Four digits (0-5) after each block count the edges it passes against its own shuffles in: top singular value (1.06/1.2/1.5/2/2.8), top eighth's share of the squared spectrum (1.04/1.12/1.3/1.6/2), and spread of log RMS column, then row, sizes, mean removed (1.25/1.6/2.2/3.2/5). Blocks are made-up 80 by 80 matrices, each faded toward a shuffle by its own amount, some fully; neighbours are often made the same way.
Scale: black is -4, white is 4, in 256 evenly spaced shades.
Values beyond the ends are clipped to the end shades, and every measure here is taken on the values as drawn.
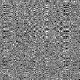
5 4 3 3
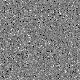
3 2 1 1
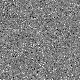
0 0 0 0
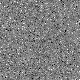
2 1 0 0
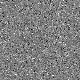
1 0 0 0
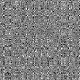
4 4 3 2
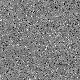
1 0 0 0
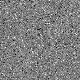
3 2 0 0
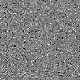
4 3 1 1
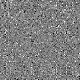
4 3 1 1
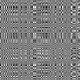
5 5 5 4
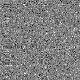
3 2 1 1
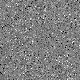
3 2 0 0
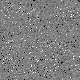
2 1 0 1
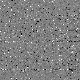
3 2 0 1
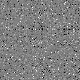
3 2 1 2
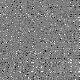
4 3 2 2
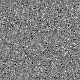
0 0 0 0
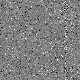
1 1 1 0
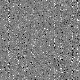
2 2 2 0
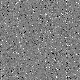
1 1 1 0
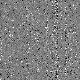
2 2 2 0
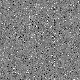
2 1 1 0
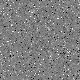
0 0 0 0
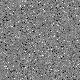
0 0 0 0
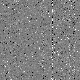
3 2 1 0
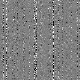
3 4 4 0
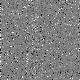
2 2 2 0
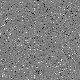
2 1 0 0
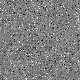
2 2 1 0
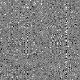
4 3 2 1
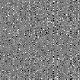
4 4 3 2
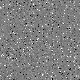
2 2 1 0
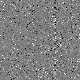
3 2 1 0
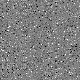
3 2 1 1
